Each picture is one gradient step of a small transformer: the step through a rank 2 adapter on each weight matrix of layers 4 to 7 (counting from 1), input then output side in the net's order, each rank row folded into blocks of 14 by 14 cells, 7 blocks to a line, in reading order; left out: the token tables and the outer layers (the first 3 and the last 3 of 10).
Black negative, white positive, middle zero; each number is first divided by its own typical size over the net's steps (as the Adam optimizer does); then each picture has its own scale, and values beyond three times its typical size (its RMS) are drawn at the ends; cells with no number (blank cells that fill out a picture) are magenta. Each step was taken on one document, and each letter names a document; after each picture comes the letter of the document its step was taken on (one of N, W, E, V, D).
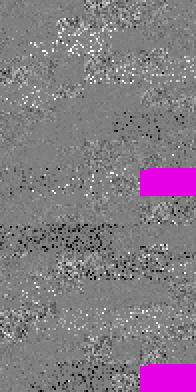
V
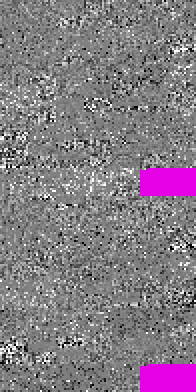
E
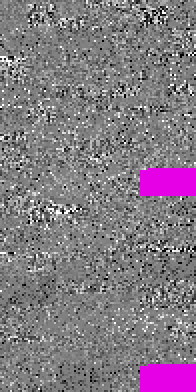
E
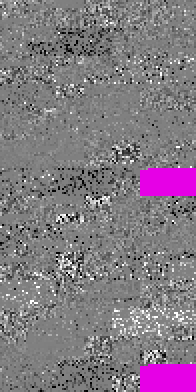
V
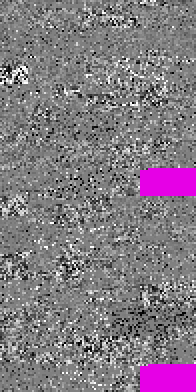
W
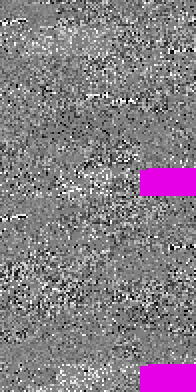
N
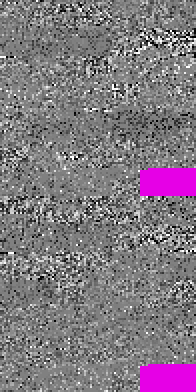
N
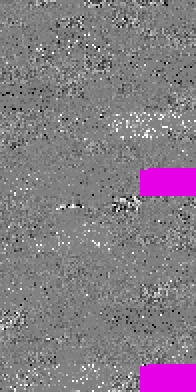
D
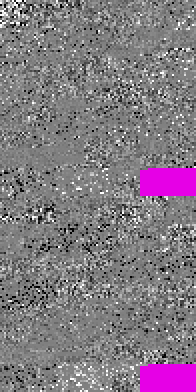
E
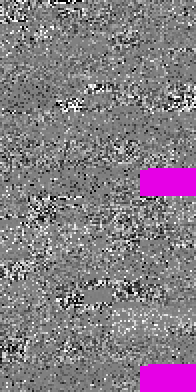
N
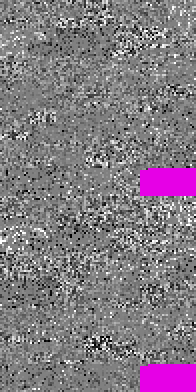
N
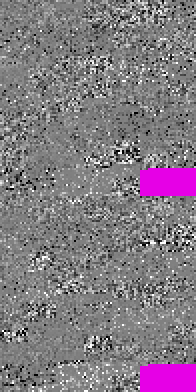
E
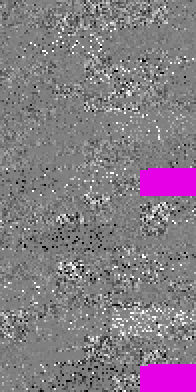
V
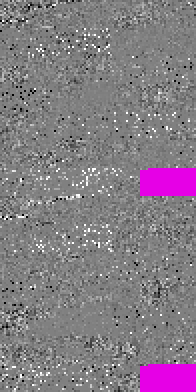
D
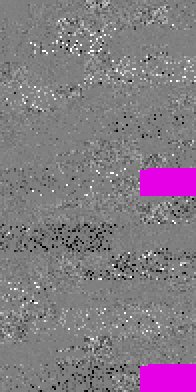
V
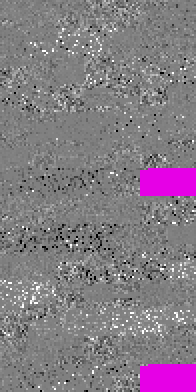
V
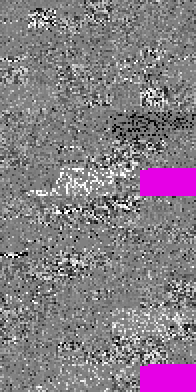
W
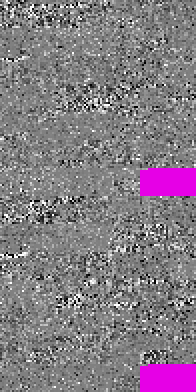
E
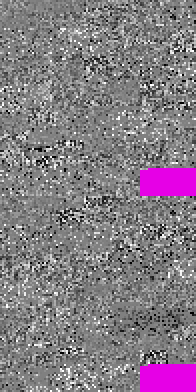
N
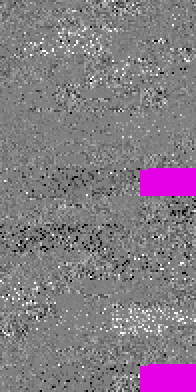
V
